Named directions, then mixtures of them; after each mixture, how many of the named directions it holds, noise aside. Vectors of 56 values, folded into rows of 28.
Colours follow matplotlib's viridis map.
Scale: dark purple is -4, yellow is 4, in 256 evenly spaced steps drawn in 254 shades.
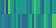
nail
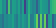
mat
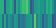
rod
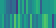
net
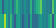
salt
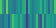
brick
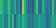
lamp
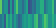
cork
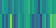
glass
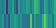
two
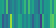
two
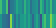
three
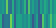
two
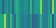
one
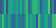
three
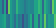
three
